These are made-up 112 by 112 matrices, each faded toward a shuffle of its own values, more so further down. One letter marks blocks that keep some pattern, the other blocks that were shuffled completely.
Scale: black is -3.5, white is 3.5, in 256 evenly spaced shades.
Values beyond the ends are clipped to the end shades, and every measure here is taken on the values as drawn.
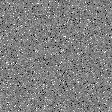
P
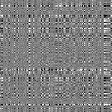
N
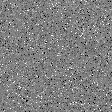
P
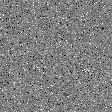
P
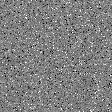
P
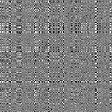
N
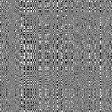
N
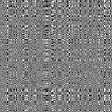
N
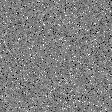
P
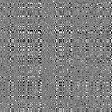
N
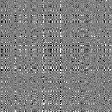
N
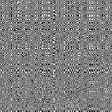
N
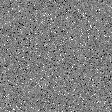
P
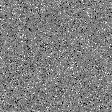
P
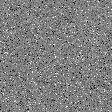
P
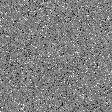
P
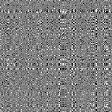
N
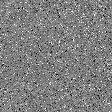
P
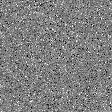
P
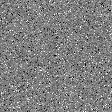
P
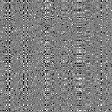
N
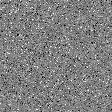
P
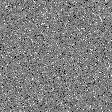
P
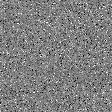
P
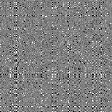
N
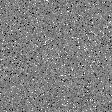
P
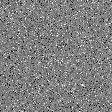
P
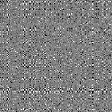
N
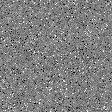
P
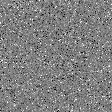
P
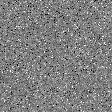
P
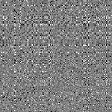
N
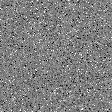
P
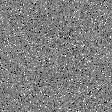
P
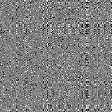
N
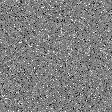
P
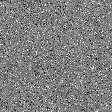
P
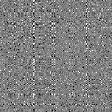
N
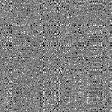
N
